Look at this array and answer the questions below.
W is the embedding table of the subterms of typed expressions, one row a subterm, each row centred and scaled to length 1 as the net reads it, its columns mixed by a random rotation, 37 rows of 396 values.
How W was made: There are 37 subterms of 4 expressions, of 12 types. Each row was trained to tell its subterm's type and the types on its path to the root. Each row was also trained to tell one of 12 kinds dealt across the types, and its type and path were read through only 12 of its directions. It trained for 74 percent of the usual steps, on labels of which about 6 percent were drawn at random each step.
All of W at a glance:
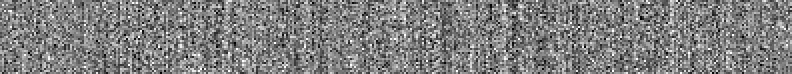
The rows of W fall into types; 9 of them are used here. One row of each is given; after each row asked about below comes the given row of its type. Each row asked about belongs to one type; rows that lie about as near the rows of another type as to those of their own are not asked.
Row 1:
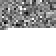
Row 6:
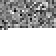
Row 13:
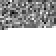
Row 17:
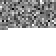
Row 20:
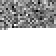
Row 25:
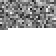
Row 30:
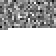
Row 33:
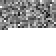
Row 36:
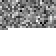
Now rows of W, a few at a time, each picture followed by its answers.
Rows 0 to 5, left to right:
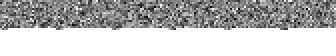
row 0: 30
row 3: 36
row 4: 1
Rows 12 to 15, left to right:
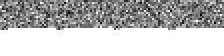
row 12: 33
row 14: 30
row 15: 25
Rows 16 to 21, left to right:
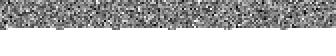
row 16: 6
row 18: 17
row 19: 1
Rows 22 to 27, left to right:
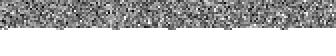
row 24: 36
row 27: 30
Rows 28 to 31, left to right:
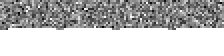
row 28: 33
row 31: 25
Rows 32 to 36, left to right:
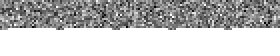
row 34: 36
